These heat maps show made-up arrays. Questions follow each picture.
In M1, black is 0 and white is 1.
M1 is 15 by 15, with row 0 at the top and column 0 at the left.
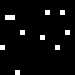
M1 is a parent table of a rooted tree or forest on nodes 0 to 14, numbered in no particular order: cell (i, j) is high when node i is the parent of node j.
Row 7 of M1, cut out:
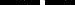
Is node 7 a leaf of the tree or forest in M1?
no
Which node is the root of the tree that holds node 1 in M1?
14
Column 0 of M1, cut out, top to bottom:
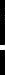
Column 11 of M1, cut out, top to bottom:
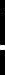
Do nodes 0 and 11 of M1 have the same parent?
yes
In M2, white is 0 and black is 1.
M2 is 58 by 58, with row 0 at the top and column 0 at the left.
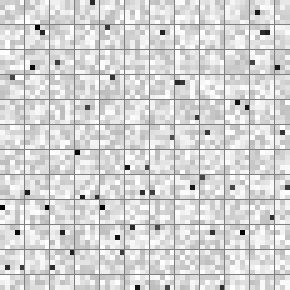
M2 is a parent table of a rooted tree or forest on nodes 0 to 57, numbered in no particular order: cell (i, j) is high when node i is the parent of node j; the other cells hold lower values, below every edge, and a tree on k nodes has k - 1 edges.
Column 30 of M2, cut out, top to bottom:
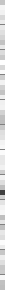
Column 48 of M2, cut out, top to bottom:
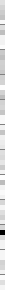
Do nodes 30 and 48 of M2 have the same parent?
no
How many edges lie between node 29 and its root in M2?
3
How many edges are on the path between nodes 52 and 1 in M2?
3
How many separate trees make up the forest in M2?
4
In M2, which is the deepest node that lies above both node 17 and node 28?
38
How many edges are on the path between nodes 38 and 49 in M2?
3
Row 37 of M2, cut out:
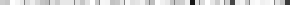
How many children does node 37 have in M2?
3
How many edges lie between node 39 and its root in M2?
6
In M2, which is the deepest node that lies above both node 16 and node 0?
41
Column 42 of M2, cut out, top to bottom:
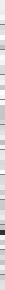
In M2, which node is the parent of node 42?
46
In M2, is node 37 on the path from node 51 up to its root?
yes
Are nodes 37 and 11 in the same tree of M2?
yes
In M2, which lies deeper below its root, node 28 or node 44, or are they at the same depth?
the same depth
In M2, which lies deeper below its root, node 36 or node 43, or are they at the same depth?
node 36
